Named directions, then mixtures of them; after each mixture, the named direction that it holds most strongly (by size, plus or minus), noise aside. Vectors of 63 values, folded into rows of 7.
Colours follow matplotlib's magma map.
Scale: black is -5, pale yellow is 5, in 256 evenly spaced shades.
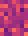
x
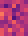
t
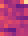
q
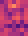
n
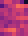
q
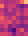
q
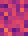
x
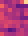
q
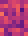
x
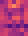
n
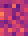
t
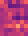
n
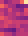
q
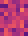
x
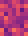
x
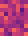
x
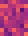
x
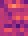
n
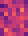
x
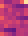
q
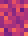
x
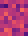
x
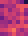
q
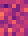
t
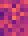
t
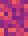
x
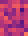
x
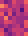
x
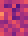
t
